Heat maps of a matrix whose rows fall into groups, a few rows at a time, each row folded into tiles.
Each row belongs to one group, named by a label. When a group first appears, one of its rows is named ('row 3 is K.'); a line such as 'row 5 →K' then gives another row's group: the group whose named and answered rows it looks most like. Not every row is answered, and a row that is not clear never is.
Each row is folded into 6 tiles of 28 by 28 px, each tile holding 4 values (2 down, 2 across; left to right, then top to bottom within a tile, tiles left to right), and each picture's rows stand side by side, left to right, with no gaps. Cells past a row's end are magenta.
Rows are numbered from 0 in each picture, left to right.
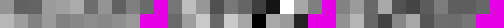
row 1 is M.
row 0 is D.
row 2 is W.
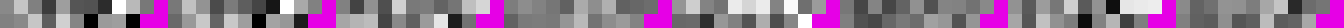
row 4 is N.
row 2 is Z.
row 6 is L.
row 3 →W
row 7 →D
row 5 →Z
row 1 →M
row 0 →M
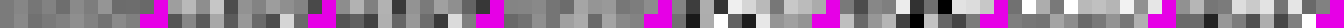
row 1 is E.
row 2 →E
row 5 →L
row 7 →N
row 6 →N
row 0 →W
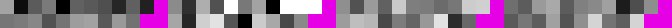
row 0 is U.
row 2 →Z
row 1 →L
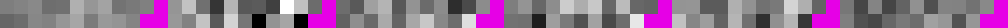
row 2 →D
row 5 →Z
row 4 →M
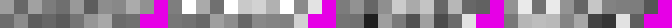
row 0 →Z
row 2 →N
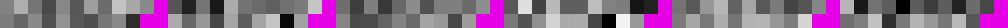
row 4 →D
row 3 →E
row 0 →M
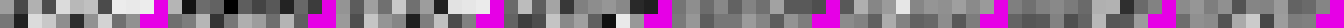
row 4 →W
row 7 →W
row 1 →U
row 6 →D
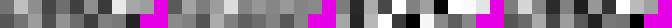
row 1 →N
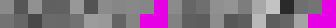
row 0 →Z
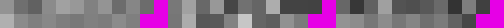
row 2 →U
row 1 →W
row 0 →D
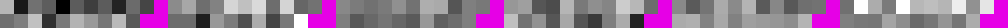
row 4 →D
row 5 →N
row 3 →M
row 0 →U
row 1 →N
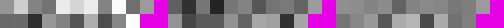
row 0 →N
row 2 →W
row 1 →Z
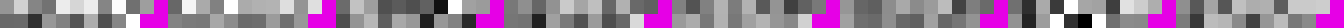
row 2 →M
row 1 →N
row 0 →N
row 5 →D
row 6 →L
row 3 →N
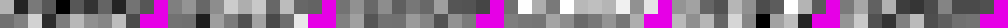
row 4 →M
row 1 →N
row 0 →U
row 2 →W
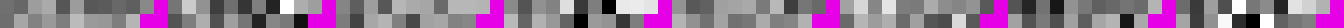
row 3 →L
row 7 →L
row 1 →M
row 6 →Z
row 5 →E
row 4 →D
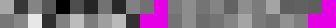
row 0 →U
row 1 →W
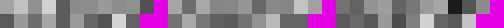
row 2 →D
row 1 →Z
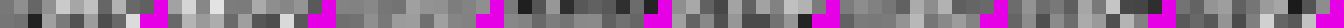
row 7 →D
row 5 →W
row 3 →U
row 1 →E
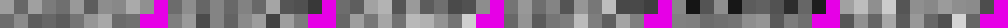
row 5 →E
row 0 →Z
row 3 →W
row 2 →D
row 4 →U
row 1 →W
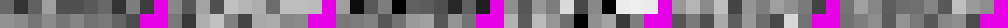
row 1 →L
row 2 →U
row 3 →L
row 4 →E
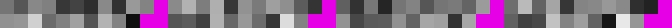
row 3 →E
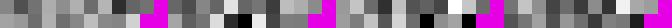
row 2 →M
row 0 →D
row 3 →M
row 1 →L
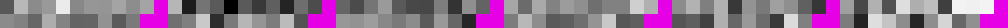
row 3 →Z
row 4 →E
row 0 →N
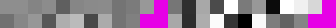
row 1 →L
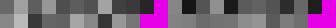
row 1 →U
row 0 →W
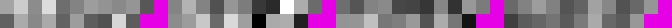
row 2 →U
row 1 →M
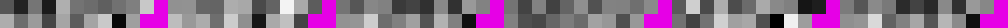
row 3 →Z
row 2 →U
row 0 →Z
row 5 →U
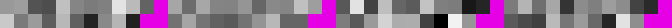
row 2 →E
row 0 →M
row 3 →E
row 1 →Z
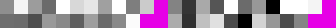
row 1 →L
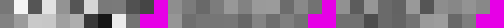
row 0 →E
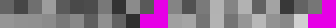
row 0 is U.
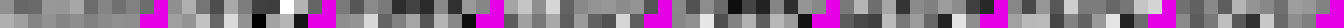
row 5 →E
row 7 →L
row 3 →E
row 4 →U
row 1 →M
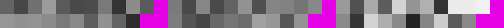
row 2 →L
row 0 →U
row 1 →Z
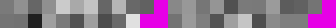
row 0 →N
